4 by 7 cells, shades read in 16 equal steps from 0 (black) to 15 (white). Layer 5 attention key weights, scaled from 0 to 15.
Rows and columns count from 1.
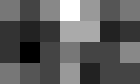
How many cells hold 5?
2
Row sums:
55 33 30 35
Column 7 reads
7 3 8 4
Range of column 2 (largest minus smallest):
5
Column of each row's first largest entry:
4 4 7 4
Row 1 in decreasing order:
15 9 8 7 7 5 4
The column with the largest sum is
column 4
